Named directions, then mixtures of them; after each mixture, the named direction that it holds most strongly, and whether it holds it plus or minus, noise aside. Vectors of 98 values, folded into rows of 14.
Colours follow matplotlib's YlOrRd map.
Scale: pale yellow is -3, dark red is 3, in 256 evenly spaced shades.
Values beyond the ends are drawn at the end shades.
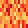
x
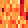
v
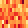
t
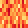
x, plus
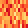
x, plus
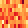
t, plus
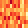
v, minus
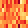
v, minus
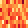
t, plus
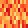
x, plus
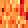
v, plus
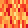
x, plus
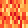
x, minus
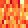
v, minus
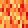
x, plus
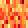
t, plus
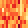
v, minus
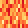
x, plus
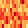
t, plus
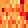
v, plus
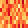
x, plus
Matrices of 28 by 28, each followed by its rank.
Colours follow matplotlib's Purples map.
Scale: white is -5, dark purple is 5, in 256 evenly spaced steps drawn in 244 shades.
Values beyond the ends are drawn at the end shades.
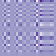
one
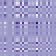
one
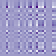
one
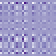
one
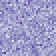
full rank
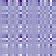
one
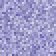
full rank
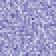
full rank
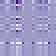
one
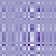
one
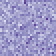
full rank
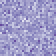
full rank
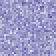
full rank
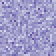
full rank
